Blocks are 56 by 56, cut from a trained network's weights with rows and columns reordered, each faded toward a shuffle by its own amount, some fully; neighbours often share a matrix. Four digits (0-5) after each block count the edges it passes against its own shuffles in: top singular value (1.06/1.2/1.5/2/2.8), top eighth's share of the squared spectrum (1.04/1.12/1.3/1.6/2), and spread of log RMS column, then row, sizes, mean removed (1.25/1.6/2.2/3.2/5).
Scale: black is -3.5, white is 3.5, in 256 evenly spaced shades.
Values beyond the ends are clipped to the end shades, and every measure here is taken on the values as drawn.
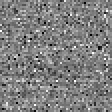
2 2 1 0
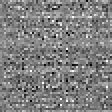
3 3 3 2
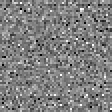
1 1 0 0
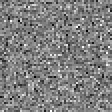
0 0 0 0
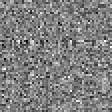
3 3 1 2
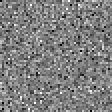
1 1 0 1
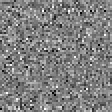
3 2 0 1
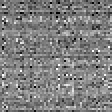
3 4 3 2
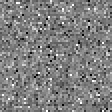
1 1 0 0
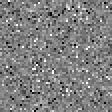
0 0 0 0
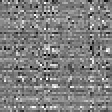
3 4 3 2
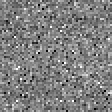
0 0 0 0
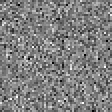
1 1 0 0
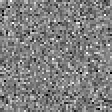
0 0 0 0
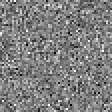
1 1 0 0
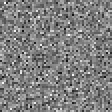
1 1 0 0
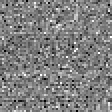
2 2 1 1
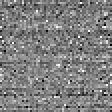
3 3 2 1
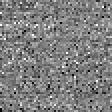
2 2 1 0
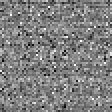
2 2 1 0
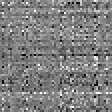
3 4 3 2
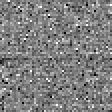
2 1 1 0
